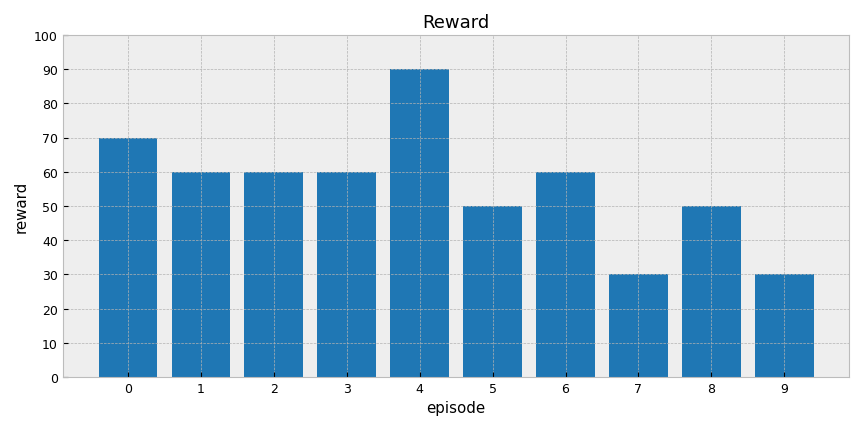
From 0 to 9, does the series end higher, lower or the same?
lower
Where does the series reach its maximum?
4
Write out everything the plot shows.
Title: Reward
x-axis: episode, ticks 0 1 2 3 4 5 6 7 8 9
y-axis: reward, ticks 0 10 20 30 40 50 60 70 80 90 100
Values:
70 60 60 60 90 50 60 30 50 30
